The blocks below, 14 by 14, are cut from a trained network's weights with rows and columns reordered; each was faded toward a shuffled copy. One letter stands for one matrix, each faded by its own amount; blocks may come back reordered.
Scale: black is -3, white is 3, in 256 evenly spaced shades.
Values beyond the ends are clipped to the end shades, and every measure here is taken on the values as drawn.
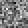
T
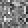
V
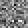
V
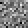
T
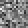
T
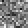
T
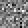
T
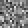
T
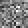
V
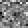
V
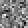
T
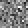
T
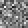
T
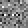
T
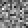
T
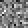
T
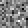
T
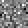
T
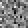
V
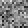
V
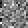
V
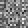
V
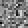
V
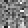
V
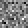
T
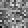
V
